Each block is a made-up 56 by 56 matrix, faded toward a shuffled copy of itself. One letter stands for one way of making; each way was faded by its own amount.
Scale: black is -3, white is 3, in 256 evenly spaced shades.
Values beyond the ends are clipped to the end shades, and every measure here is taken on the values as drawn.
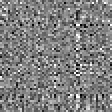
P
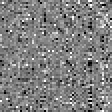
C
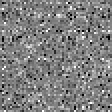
C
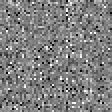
C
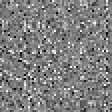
C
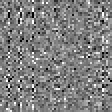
P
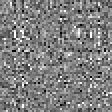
P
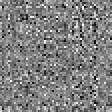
P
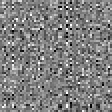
P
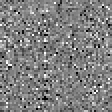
C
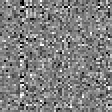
P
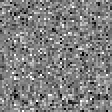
C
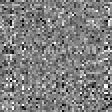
P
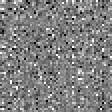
C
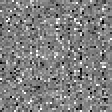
C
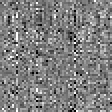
P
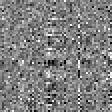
P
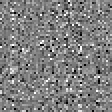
C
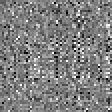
P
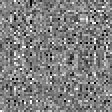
P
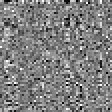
P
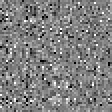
C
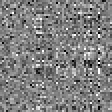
P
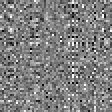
P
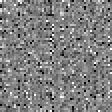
C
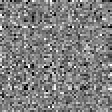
P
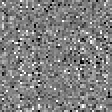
C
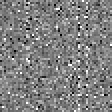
C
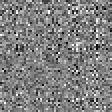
P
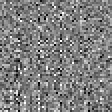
P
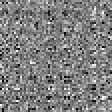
P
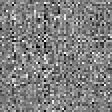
P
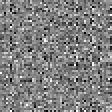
P
